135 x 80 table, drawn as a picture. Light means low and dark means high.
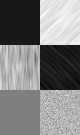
It is made of 3 by 2 panels. Panel 1,1: very high, flat. Panel 1,2: very low, slanting up to the right, faint in contrast. Panel 2,1: low, streaked downward. Panel 2,2: very high, slanting down to the right, faint in contrast. Panel 3,1: middling, flat. Panel 3,2: low, fine-grained.
